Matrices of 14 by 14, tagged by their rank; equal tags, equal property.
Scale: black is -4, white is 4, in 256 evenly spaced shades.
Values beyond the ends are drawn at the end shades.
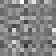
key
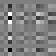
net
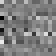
key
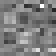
key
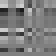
net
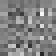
key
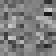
key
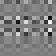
net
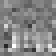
key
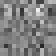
key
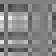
net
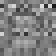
key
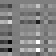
net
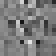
key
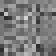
key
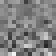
key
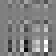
net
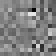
key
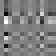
net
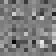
key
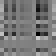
net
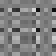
net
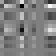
net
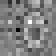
key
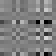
net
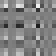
net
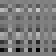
net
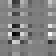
net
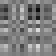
net
